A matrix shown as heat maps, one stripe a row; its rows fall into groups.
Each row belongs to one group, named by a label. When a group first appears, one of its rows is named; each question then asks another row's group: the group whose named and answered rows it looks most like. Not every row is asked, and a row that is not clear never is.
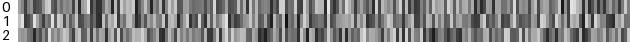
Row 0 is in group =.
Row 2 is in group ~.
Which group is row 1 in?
=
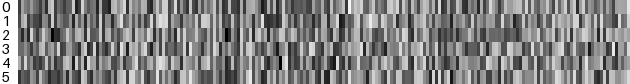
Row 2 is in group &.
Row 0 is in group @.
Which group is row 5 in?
@
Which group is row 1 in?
&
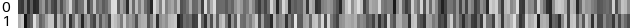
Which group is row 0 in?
@
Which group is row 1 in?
=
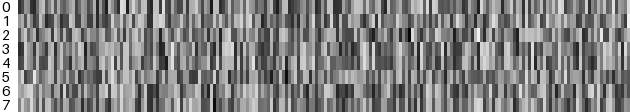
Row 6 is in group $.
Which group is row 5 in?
=
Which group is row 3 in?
~
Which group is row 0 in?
@
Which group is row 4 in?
~
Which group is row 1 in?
@
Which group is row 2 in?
$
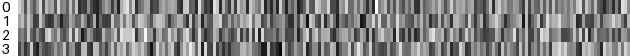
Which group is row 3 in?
@
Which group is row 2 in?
=
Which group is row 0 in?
=
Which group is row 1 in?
@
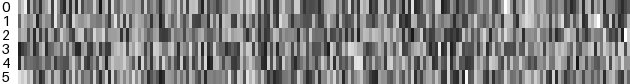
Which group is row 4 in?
@
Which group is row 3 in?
@
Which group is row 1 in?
$
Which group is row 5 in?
$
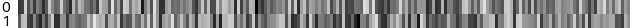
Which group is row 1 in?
~
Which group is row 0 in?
~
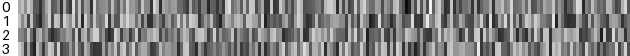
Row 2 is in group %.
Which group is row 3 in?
=
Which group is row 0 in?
$
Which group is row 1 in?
$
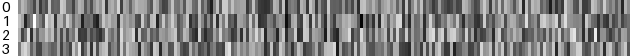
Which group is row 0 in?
~
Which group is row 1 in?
=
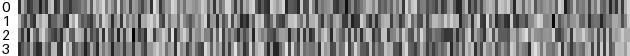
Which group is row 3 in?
&
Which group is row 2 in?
&
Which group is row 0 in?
~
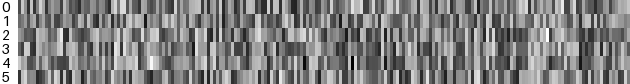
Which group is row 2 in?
%
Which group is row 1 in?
&
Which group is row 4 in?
%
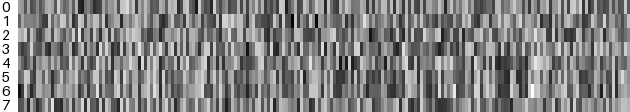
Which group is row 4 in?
%
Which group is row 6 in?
%
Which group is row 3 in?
&
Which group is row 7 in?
&
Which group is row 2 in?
$
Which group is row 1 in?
~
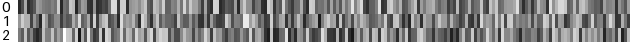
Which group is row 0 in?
@
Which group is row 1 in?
$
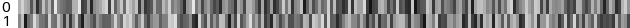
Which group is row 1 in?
=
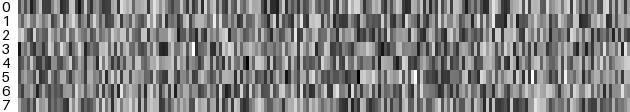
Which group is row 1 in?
%
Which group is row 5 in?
~
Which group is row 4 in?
&
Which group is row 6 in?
&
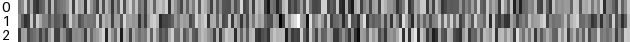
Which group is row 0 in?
&
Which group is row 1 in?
%
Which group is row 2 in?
~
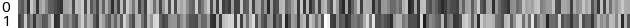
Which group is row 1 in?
~
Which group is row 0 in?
&
